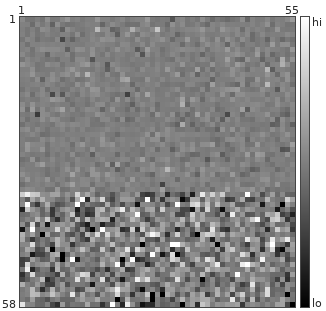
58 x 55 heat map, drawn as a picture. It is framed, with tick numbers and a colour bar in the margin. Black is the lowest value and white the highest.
The halves do not mirror each other. The grain is fine, like static. A few values lie far out on both sides of the bulk. A horizontal seam about 60% of the way down splits the table, and the top part is calmer. There are no regular stripes.
